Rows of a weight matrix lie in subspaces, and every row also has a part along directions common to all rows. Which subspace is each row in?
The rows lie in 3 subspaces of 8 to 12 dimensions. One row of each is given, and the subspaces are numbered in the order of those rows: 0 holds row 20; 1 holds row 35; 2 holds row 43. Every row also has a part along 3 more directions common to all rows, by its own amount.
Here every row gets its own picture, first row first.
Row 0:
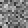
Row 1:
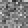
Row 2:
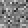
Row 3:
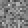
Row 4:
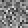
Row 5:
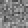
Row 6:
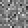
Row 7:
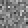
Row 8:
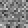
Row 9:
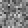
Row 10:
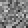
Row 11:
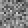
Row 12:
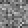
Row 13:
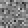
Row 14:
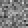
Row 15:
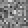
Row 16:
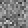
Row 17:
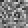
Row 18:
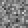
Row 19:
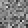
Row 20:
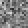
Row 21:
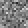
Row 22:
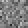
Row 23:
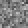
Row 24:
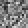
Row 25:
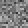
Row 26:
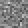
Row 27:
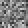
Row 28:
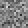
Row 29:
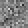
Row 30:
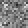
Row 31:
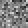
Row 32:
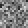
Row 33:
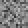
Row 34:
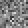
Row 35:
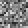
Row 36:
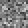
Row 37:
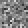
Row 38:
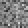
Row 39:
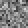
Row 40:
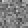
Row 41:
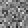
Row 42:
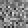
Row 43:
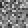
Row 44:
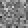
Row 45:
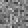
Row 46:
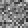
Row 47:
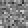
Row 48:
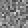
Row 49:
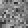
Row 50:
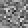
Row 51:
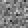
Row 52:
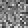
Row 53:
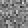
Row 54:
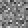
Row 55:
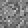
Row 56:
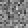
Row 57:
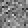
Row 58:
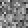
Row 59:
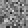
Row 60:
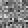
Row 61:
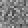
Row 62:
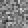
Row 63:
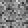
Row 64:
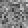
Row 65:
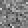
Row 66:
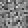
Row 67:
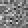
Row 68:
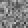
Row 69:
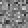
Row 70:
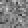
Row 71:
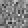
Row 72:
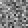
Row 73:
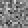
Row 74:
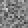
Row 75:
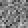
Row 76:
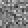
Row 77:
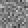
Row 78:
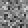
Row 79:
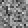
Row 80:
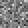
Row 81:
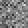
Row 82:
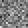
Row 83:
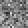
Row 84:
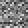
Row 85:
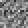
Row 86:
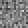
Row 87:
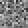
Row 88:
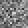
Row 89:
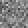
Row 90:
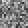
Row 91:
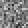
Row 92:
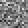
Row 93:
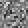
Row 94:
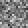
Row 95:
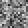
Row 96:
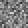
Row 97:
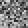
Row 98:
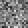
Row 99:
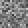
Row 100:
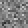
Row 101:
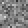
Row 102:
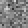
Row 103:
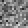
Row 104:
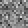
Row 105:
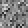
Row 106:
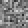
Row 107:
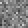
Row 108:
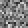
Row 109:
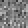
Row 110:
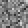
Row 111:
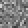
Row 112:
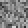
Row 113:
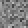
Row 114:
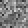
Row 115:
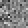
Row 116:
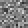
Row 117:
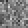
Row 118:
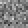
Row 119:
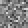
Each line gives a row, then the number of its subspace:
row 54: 1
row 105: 1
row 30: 1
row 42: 0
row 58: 1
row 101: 0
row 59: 0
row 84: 1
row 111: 2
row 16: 1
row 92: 2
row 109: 1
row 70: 0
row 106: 0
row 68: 2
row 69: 1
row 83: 0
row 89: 2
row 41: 2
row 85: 2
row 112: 2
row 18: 0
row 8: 2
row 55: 2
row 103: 1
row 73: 0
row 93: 2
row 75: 2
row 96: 0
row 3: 2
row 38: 2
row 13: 2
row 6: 0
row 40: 1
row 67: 1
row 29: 0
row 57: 2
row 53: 1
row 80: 0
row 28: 0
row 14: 1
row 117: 0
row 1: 0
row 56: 1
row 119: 1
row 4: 2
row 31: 1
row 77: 2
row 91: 1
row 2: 2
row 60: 0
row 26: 2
